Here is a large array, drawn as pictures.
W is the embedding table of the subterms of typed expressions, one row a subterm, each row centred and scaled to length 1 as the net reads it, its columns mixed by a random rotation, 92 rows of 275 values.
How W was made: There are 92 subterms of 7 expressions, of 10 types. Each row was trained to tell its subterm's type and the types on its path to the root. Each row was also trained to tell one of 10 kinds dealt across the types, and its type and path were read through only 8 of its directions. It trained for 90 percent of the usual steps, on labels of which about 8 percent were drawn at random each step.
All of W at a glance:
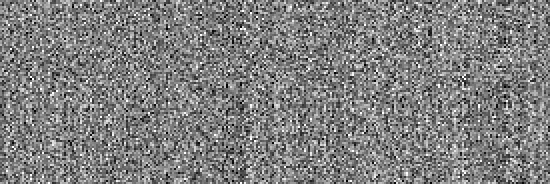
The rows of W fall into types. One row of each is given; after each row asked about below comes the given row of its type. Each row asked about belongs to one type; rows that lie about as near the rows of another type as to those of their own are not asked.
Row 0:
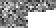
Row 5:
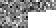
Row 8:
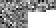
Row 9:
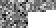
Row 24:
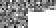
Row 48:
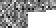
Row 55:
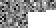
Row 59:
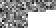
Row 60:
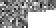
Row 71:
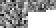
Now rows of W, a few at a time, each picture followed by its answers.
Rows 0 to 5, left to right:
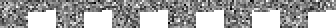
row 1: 8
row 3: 55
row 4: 55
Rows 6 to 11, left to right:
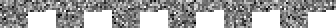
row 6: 0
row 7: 9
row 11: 55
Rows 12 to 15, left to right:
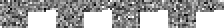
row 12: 71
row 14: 0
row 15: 8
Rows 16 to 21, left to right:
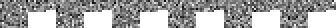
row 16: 59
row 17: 59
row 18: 0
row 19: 48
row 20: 59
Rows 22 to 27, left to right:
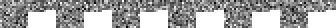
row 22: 9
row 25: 60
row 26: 59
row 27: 0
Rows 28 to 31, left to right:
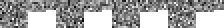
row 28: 9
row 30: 59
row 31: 5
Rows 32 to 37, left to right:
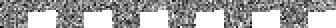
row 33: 48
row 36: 55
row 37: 0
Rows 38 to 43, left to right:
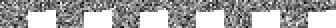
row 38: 71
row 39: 0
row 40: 5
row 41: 71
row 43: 48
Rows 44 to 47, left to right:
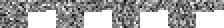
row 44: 9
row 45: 8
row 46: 60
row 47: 48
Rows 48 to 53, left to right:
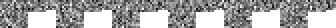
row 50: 60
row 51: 48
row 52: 71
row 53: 71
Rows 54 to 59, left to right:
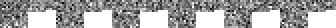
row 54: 60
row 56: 9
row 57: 48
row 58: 71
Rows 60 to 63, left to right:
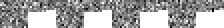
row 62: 55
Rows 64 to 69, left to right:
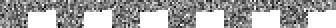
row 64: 48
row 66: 0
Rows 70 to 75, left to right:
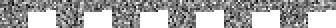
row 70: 24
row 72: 59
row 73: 48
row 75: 55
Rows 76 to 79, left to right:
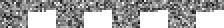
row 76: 60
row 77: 71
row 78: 0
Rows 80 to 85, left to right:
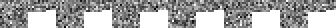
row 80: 8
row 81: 55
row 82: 48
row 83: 71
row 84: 59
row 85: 55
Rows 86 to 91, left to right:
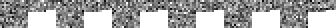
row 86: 55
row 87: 71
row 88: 60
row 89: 8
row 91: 0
